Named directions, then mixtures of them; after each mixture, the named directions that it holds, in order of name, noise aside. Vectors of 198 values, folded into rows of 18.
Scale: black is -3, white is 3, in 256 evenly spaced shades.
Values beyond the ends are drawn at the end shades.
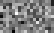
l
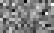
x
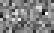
l, x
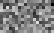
l, x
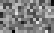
l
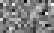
x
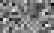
x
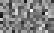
l, x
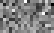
x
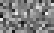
l, x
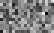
l, x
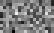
l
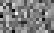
l, x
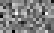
l, x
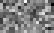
l, x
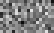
l, x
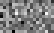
l, x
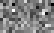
x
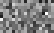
l, x
